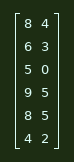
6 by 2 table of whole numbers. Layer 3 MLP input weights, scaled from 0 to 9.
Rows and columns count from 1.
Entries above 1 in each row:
2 2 1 2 2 2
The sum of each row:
12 9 5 14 13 6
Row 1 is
8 4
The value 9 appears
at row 4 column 1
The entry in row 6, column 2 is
2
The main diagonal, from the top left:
8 3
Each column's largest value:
9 5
